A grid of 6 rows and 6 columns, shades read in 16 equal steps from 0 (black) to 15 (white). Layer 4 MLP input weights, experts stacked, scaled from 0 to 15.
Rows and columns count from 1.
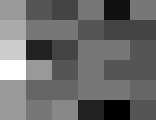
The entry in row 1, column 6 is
7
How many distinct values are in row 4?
4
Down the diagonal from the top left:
9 7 4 7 7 5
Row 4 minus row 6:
6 2 -3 5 5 0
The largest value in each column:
15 9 8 7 7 7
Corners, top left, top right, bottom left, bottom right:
9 7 9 5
